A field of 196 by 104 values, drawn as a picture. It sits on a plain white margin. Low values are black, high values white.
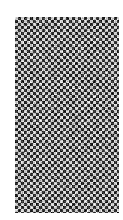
No row or column stands out. The values fall into two levels. Overall the values sit about 50% of the way up the scale. A checkerboard runs through the table. There is no seam.
